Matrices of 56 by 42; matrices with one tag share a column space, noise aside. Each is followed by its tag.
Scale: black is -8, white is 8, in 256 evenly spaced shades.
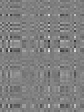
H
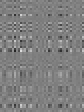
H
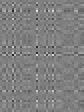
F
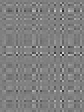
F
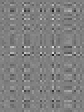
F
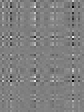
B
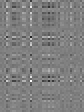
B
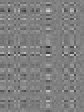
F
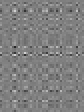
F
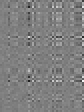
B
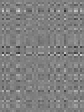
F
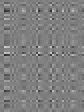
F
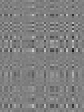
H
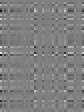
F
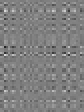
F
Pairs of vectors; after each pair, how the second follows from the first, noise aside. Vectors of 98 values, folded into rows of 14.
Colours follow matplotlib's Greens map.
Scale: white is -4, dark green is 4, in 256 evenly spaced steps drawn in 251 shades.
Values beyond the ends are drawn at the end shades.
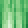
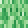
shuffled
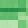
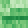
reversed
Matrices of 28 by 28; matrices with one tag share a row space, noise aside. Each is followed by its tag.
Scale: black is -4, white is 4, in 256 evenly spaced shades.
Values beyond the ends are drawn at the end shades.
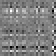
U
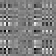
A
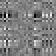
A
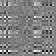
A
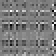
U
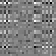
A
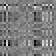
A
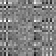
A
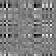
A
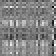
U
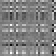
U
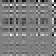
U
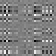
A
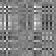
A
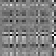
U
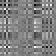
A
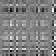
U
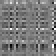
U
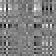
A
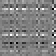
U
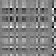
U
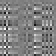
A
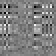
A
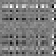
U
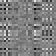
A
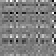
U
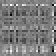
U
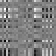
A
